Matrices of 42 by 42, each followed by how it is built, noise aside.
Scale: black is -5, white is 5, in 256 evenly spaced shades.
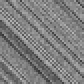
Toeplitz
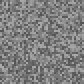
noise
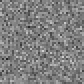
noise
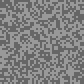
noise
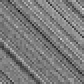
Toeplitz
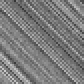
Toeplitz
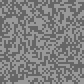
noise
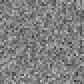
noise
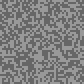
noise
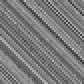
Toeplitz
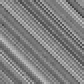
Toeplitz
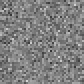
noise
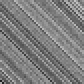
Toeplitz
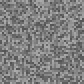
noise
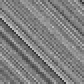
Toeplitz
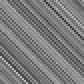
Toeplitz
